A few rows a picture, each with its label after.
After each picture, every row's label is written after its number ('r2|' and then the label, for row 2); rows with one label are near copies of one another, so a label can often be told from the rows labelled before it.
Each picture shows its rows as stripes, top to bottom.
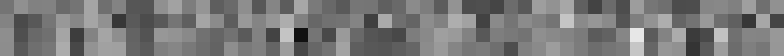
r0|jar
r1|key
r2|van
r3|van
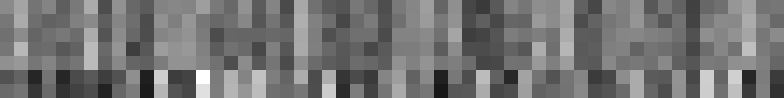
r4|jar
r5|jar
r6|jar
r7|jar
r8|jar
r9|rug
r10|rug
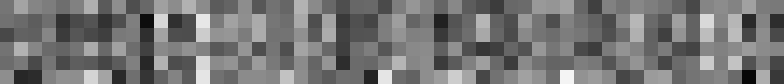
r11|jar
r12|rug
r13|rug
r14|jar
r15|rug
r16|key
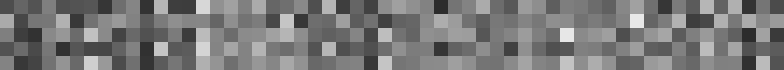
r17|rug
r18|van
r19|key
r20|rug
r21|key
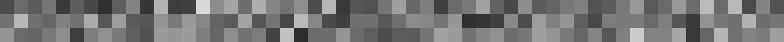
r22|rug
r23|jar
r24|van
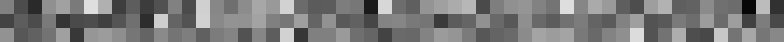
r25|key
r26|rug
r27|van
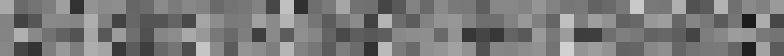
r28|van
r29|key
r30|jar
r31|key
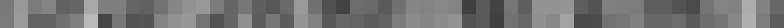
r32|jar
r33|jar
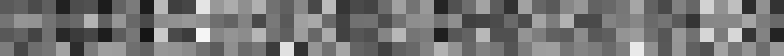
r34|rug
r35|jar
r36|rug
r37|van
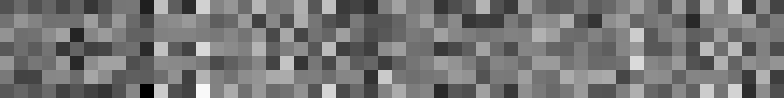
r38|rug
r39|jar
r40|van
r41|rug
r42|van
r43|key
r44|rug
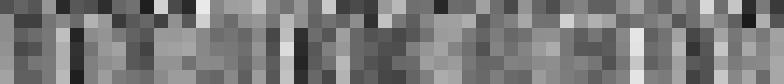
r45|rug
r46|key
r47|van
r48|van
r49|van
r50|van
